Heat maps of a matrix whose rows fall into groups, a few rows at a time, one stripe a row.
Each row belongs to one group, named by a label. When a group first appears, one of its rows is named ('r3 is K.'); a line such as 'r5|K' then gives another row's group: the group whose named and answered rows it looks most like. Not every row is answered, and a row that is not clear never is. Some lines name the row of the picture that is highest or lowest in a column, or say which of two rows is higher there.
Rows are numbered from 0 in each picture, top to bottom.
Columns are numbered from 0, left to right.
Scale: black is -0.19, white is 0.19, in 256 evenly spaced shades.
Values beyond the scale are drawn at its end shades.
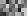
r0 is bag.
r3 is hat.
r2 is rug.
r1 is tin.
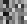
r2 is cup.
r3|hat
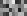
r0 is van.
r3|hat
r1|hat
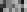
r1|hat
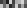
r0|hat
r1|tin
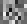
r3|bag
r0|van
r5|van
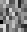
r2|bag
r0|tin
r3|van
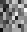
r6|cup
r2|hat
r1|hat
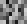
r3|cup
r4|hat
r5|bag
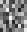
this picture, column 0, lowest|7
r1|cup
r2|tin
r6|bag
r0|tin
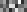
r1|van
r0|bag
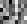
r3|tin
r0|tin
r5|van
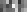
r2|rug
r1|cup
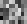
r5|tin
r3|hat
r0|van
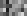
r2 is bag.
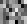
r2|tin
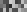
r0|van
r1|cup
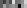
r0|cup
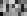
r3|rug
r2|bag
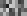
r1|hat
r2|tin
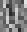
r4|tin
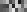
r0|tin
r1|hat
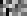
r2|bag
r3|bag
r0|rug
